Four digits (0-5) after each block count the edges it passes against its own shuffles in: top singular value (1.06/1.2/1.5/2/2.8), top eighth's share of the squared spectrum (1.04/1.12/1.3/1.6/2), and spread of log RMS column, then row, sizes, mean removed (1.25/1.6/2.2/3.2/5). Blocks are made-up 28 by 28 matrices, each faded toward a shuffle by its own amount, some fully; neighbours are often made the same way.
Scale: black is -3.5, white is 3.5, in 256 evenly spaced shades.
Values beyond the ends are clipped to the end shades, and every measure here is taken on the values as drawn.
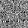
2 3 0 2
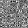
2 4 0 2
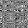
3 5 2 2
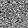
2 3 0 1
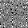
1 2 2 0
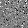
0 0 0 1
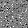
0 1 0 0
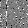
2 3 2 0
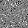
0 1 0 0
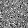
0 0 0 0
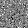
0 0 0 0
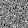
0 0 0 0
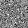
0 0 0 0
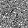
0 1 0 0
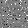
1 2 0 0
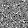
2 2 0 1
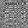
3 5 2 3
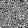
2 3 0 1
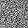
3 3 1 0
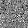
1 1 0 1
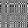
4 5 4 3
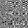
3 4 2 2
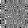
4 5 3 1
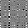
4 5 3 2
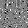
3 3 1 0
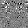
3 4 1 2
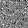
0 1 0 0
